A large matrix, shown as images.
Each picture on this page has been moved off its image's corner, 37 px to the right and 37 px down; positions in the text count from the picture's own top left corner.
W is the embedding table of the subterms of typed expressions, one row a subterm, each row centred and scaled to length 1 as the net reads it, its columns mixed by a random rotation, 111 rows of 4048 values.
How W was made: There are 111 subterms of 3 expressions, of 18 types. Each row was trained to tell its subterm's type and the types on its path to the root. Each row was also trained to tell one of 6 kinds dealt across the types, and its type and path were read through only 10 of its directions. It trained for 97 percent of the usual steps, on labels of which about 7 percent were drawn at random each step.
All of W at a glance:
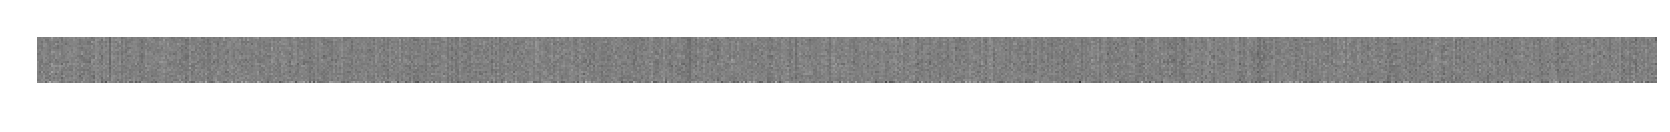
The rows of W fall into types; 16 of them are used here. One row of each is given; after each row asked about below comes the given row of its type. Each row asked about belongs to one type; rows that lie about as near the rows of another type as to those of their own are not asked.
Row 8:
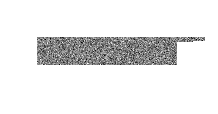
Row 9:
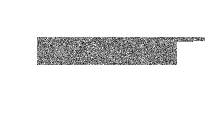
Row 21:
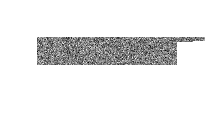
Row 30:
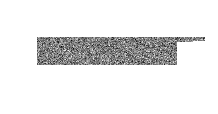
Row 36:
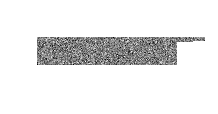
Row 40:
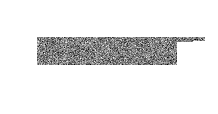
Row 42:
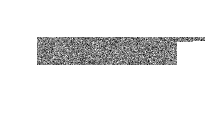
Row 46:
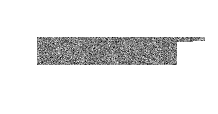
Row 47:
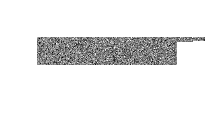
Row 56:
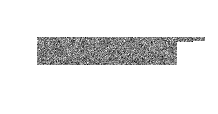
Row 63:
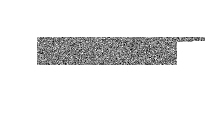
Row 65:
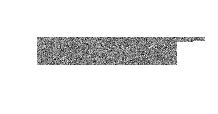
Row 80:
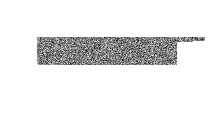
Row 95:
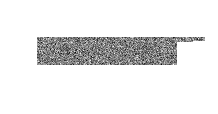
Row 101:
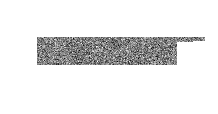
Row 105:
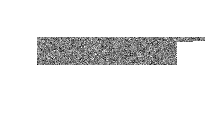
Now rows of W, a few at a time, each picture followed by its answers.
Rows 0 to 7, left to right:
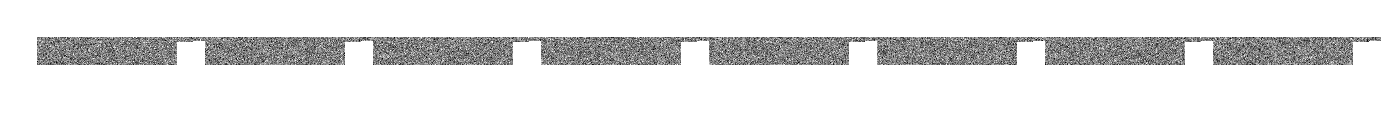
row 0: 47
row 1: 65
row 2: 105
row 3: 80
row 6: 105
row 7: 65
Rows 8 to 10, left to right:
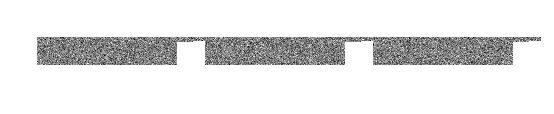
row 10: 42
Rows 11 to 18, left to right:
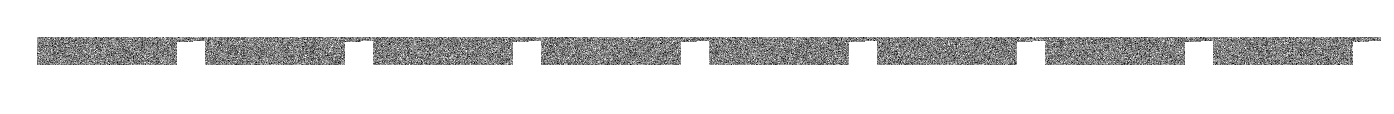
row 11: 36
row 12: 65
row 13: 46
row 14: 105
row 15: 8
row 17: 80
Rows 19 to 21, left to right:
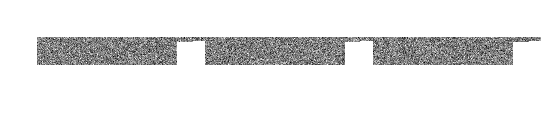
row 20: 95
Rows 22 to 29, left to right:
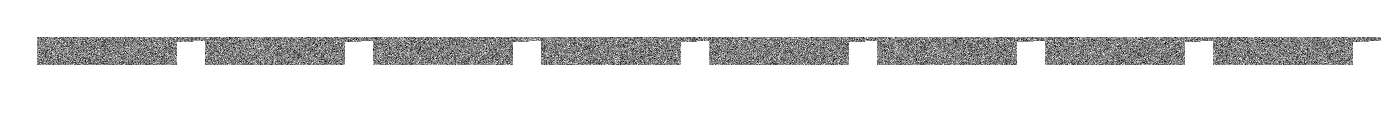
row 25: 101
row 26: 56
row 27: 9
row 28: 105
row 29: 46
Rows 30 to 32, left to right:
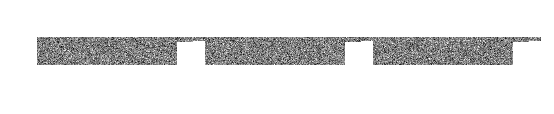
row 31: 46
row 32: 47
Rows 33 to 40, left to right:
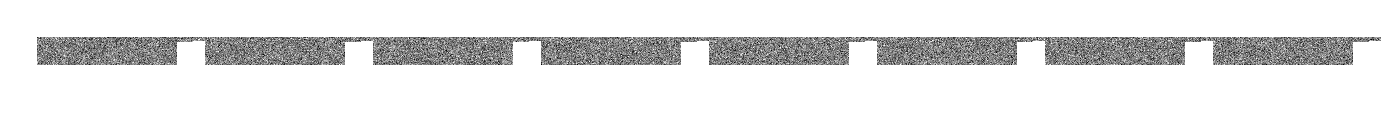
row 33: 80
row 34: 80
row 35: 42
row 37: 47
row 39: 80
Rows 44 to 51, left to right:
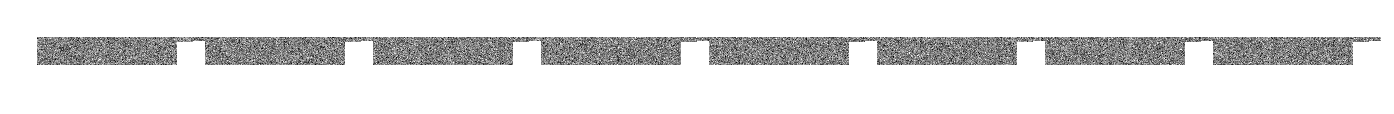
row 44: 95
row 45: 42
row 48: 8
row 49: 8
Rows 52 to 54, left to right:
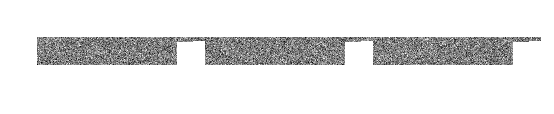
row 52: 9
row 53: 42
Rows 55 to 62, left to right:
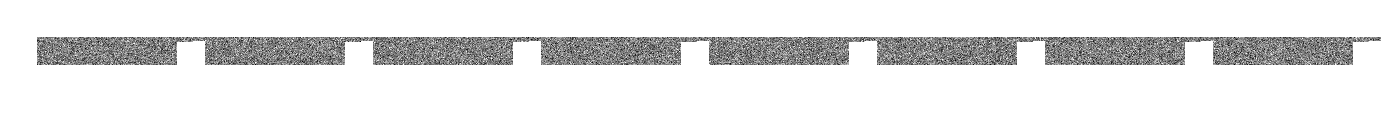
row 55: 30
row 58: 21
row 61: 46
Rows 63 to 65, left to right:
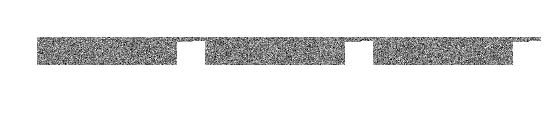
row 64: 40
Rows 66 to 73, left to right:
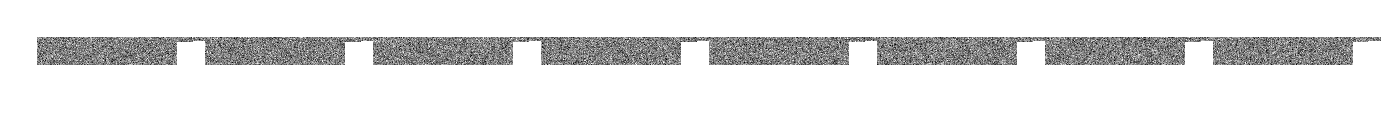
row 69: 56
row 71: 36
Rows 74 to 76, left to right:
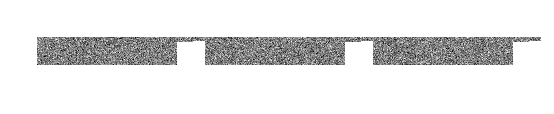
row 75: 105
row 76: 40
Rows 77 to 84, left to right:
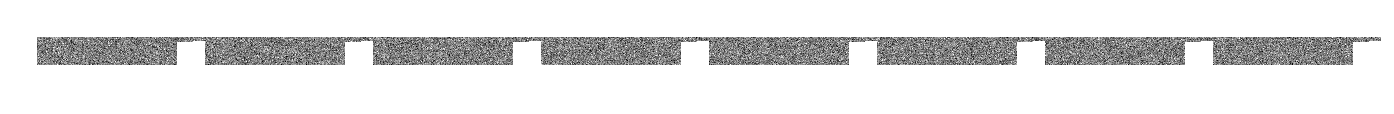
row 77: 42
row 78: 101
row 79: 36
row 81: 30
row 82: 63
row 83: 105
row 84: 80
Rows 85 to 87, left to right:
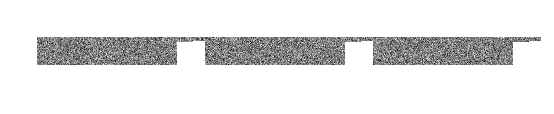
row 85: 95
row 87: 36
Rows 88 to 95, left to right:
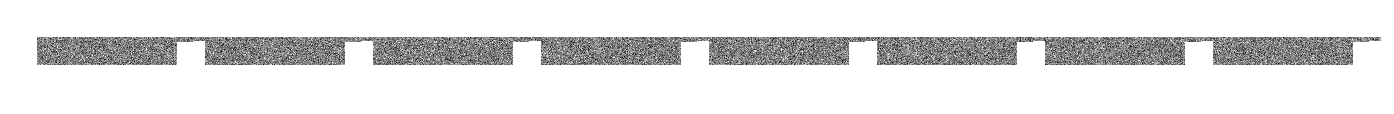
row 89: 95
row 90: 47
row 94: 36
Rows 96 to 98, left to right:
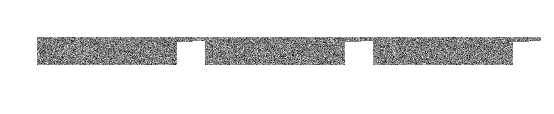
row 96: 8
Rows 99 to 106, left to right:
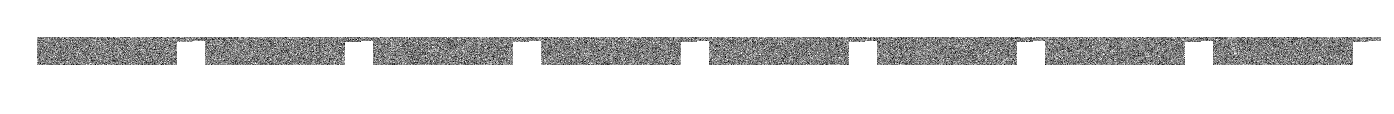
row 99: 95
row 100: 56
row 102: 8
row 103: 8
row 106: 9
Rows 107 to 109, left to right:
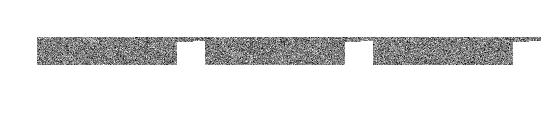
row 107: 65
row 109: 42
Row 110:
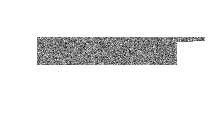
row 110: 36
